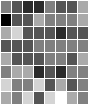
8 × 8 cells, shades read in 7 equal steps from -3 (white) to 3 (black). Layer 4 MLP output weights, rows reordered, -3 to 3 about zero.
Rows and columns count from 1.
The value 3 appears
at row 2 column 1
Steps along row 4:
same same down same same same same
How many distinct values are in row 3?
4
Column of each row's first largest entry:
3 1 6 1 2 4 5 4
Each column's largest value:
3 1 2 2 1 2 1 1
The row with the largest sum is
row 1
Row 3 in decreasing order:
2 1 1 1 1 1 -1 -2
